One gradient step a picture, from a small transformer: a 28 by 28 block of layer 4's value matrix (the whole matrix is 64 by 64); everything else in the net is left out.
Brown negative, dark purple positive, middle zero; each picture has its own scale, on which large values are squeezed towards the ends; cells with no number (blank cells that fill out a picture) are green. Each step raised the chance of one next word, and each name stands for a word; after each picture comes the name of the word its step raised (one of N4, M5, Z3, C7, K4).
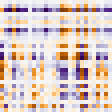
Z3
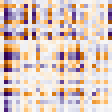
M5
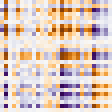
Z3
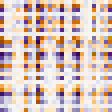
M5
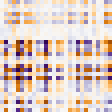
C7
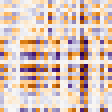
C7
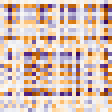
M5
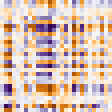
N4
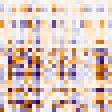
N4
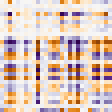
C7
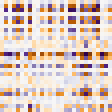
M5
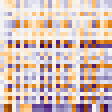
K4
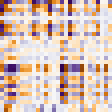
K4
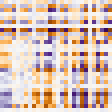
Z3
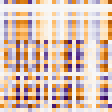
K4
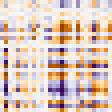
N4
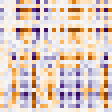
Z3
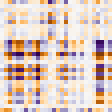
C7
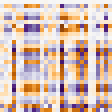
N4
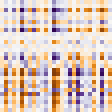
Z3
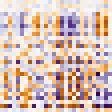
K4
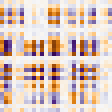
C7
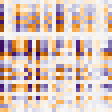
C7
